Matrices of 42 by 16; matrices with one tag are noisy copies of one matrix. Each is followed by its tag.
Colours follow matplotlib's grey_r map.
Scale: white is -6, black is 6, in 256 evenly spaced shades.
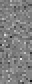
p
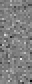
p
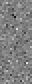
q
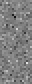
q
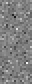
q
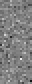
p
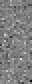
p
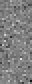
p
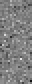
p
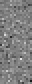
p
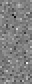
q
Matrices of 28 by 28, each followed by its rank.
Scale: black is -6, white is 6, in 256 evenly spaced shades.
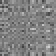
five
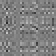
three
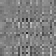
three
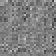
five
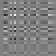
one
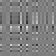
one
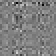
three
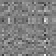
three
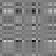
one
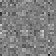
five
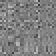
five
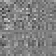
five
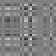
one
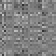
three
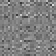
five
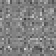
five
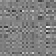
three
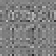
three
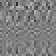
three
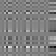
one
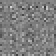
five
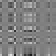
one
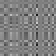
one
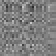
three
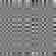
one
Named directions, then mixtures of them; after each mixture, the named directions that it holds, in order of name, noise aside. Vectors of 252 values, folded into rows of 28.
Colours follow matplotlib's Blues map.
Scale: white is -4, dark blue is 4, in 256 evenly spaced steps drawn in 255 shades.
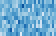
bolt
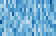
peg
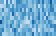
peg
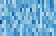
bolt, peg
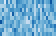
peg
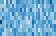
peg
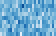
bolt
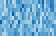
bolt, peg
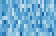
bolt, peg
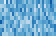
peg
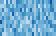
peg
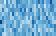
peg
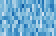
bolt, peg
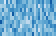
peg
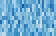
bolt, peg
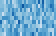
bolt, peg
